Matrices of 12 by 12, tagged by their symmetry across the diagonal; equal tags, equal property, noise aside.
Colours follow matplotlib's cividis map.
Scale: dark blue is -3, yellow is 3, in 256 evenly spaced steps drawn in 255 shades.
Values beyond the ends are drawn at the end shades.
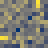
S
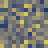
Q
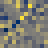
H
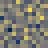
H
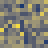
Q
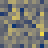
Q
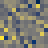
H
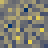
S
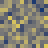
Q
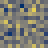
H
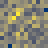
S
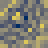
S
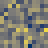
H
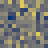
Q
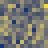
Q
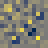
S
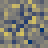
S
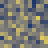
Q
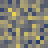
S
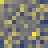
S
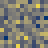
H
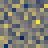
H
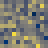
H
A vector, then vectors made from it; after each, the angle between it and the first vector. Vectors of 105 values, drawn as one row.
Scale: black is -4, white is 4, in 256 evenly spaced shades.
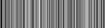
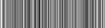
nearly opposite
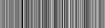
partly opposed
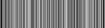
nearly parallel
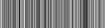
partly opposed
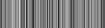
partly aligned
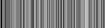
nearly parallel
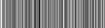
nearly opposite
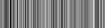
orthogonal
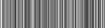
nearly opposite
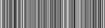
partly opposed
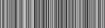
partly opposed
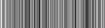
nearly opposite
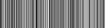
partly aligned
